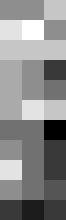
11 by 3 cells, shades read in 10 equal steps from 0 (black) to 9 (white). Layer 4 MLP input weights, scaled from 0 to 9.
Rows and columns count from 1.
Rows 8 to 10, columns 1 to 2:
5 4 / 8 4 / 5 4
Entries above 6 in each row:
1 2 3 0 0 2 0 0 1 0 0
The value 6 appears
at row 4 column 1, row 5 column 1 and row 6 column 1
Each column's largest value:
8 9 7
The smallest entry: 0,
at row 7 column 3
